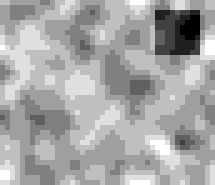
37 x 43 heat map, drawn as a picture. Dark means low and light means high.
The top right is the ninth with the lowest average. The field is mottled with small blotches. The top right is the roughest part. In the top right lies a patch that is lower than the rest.
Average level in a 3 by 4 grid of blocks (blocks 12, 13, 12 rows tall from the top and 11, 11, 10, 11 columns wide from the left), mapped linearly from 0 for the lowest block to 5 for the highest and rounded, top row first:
5340
4534
4454
